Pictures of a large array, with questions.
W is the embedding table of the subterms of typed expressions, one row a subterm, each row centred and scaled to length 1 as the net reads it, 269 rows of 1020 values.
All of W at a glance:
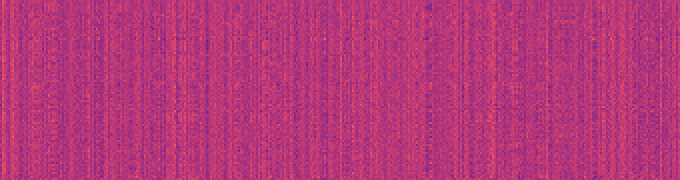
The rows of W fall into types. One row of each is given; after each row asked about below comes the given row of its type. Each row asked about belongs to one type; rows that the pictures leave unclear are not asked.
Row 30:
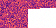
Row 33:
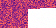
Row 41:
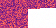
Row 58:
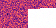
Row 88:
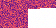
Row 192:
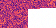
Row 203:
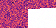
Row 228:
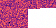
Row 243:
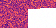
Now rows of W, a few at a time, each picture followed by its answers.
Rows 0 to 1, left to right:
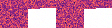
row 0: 33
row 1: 30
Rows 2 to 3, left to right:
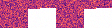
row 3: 30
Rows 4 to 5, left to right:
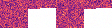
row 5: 33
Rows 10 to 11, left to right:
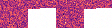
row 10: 30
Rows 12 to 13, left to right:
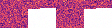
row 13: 88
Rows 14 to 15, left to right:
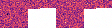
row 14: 58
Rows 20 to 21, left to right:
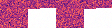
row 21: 228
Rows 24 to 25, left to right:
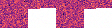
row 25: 203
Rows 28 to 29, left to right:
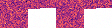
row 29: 41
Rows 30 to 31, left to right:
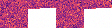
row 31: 192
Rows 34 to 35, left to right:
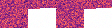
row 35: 33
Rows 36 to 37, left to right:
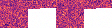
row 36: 228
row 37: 33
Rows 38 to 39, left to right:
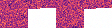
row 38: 228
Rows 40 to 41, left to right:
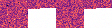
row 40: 41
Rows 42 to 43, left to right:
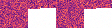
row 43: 33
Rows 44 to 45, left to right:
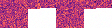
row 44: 41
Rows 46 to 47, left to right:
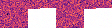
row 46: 58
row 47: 192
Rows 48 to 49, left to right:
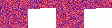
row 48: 58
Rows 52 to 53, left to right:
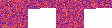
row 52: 88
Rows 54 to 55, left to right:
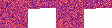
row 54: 30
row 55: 41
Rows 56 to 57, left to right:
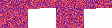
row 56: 243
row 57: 58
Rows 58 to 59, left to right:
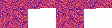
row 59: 58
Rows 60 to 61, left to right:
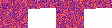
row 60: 33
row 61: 243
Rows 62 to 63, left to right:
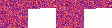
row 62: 192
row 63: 88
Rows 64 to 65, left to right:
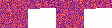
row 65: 243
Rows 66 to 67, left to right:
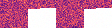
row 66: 243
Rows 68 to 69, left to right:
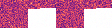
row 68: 88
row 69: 243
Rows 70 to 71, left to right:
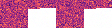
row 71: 88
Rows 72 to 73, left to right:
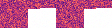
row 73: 30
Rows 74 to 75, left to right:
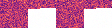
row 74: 243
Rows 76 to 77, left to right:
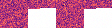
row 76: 41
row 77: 203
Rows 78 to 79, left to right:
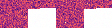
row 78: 192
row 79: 58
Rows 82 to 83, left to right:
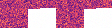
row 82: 228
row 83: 33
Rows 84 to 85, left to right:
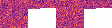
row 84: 33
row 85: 228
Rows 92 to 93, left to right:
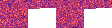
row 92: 228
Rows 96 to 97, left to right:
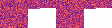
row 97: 88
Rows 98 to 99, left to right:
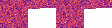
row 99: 203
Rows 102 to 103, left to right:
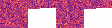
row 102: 30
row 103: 33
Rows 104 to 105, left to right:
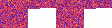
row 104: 88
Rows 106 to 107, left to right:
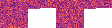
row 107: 30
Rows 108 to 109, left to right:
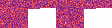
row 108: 228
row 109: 33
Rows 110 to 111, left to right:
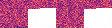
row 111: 33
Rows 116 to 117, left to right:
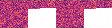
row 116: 192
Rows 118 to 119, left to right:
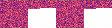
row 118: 243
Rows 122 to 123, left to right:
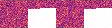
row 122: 41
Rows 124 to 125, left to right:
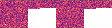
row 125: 228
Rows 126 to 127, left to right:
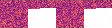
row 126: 41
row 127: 41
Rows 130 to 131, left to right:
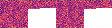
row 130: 30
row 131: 33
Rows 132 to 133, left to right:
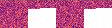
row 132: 41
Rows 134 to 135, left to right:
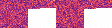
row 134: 192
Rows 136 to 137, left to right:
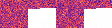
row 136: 88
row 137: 33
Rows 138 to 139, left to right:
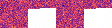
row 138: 30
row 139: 41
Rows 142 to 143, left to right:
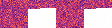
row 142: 33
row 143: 203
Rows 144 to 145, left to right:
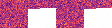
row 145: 33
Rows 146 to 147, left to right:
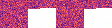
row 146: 58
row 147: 228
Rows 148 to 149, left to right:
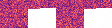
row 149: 41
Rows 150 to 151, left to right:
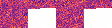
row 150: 33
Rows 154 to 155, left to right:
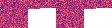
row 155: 243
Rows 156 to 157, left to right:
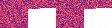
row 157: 243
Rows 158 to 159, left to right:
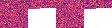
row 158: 243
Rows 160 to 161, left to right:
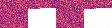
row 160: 88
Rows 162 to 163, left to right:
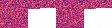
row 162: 228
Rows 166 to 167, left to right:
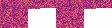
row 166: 33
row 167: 41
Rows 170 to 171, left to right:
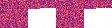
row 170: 243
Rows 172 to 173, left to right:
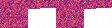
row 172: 203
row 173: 203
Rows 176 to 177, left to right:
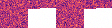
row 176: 192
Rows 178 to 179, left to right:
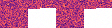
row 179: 243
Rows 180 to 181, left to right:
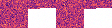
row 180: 88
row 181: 203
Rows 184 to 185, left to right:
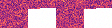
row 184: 192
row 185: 58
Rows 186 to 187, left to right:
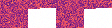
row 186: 88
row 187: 30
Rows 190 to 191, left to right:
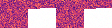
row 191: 30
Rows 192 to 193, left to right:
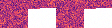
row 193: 30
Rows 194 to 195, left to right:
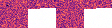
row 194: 41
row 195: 243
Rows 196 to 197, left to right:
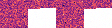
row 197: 41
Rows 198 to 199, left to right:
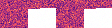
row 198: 203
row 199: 30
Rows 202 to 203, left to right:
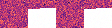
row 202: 30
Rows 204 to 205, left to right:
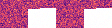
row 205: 203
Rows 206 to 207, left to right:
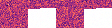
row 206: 203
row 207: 228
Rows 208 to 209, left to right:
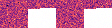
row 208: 41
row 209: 58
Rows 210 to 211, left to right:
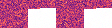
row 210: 192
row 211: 243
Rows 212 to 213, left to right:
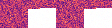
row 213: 30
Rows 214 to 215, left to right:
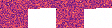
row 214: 88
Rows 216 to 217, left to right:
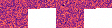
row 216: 41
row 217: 88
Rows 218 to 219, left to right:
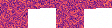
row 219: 192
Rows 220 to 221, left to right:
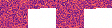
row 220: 58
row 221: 88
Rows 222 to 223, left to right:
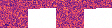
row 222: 228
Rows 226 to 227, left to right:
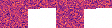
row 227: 33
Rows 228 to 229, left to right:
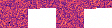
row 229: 30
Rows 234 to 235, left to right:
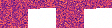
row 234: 33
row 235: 243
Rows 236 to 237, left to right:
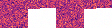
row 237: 41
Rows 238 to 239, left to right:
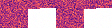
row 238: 88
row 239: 58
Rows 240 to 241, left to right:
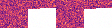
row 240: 192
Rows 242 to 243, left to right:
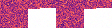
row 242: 88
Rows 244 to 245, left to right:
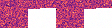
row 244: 228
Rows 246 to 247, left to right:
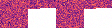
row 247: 88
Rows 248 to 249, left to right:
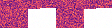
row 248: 228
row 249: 58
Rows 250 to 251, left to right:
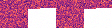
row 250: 243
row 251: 88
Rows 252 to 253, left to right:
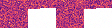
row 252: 243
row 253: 58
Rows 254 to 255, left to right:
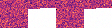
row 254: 228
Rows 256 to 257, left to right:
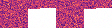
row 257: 58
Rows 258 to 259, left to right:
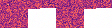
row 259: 41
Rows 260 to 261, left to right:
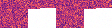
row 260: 33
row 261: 192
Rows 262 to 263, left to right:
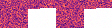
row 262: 58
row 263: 243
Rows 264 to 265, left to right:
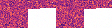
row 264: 203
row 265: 228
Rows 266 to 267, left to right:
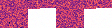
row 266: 41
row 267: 243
